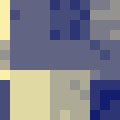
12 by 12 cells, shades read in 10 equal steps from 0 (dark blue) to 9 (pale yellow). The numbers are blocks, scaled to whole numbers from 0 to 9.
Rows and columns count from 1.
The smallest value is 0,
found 4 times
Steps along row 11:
up same same same down same same same down down up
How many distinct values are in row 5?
3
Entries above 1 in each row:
10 11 11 10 12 12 12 12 9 9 9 9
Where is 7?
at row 12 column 7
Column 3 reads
3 3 3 3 3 3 3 8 8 8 8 8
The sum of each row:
40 42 40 40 38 37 39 75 60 58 60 61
